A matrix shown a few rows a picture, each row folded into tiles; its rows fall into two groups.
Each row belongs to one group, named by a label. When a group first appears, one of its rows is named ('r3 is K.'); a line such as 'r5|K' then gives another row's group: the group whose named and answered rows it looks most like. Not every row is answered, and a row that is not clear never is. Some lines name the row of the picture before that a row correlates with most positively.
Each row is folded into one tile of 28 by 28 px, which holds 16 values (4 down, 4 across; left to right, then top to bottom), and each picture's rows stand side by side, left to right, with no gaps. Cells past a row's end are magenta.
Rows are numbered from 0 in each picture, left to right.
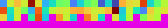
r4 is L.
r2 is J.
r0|L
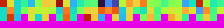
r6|J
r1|L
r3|J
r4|L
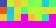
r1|J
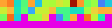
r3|J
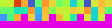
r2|J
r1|L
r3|L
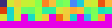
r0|L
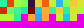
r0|L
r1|L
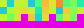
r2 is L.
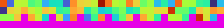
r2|L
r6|L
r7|J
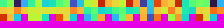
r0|J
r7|J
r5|L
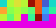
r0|L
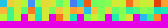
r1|L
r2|J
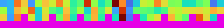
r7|J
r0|L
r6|J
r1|L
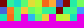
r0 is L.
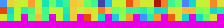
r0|L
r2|L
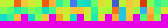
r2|J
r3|L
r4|L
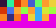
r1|L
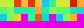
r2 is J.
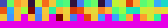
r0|L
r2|J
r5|J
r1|L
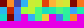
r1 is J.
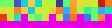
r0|J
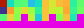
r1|L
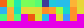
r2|L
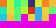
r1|L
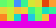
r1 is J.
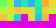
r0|J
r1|L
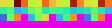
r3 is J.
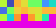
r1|J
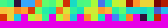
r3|J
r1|L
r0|J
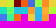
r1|L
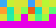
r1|L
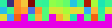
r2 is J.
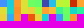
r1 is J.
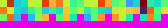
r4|J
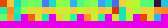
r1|J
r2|J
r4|L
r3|J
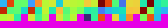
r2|L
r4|L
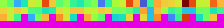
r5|L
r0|J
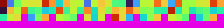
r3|L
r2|L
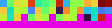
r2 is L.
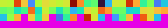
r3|J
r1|L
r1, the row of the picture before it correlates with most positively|0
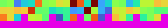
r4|J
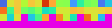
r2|J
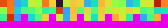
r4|J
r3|L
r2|L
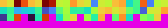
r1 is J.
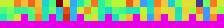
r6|L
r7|L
